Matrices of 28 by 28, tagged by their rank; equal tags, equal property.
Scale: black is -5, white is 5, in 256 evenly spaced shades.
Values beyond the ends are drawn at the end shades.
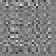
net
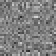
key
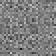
key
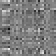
net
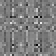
net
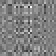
net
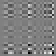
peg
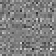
key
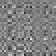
net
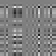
peg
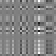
peg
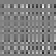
peg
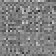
key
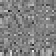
key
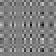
peg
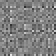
net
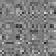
key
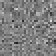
key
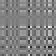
peg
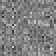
key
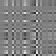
peg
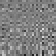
net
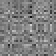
net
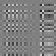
peg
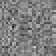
key
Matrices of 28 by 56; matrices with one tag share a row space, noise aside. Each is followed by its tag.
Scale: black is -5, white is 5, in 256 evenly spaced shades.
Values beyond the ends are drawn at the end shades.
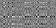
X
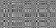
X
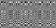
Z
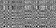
X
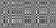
X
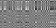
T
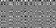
Z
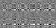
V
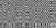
T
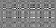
V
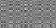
Z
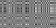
T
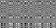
Z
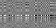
T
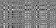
X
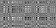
X
